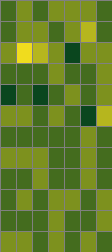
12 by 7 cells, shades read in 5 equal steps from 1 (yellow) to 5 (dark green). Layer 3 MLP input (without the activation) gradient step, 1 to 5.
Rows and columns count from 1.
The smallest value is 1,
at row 3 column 2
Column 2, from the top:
3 3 1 4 4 3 4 3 4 3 4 3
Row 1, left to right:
4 3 4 3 3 3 4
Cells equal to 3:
35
